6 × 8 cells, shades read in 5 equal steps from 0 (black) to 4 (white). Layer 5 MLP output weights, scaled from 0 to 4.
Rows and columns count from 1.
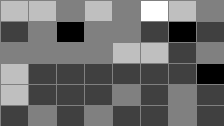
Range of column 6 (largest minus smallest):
3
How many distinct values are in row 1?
3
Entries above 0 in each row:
8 6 8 7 8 8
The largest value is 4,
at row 1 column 6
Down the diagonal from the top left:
3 2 2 1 2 1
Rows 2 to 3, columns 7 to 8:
0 1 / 1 2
